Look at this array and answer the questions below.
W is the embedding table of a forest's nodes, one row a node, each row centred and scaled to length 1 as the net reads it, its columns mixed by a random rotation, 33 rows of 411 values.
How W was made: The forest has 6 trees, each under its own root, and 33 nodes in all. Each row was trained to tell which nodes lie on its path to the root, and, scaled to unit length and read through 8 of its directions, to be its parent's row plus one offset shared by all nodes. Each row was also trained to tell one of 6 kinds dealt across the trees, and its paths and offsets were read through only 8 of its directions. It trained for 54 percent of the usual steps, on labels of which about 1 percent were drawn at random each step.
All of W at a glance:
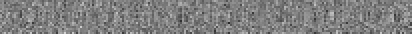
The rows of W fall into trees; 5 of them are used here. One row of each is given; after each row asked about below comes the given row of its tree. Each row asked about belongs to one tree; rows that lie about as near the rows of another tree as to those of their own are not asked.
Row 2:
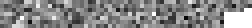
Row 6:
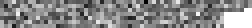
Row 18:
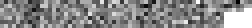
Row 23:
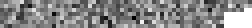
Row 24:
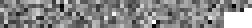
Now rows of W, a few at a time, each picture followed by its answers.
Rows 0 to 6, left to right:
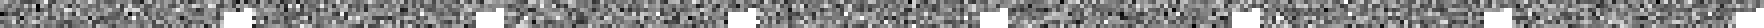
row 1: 6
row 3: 6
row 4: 2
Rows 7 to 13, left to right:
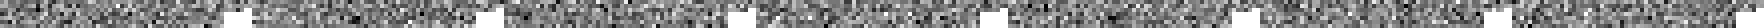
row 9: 24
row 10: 2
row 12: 18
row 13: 23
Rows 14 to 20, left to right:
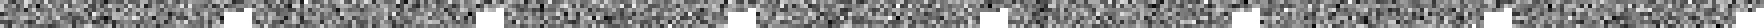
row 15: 18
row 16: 18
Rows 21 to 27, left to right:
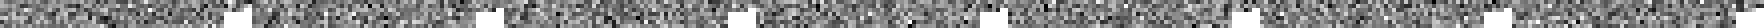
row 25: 18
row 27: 2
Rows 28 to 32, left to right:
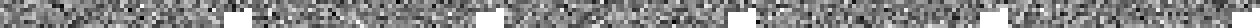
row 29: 6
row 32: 23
